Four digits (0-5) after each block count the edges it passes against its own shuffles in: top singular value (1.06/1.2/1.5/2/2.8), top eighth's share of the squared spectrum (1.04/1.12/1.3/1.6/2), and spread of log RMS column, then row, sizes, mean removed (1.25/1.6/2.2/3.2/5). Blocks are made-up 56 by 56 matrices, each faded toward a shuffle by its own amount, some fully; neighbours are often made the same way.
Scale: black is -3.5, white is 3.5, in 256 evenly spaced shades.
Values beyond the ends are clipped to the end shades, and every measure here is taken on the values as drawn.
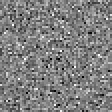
0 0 0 0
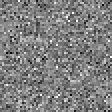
3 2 1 1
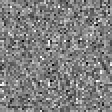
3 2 0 1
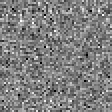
3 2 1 1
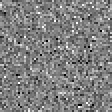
1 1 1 0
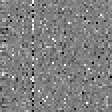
3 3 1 0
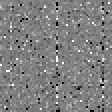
3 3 1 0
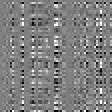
5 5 4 3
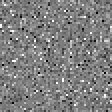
2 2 1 0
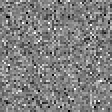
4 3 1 1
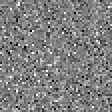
1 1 0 0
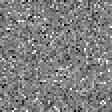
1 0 0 0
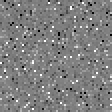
0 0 0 0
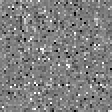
2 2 0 0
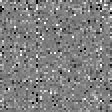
3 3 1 2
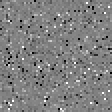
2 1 0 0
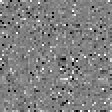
2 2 0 1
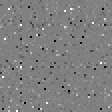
2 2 0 0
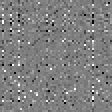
4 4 2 2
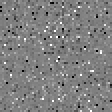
2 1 0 0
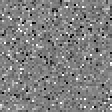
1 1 0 0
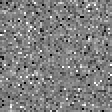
0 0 0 0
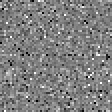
1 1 0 1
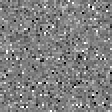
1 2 0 1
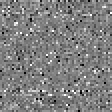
2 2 0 1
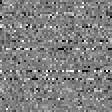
3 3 0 3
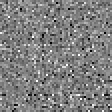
1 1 0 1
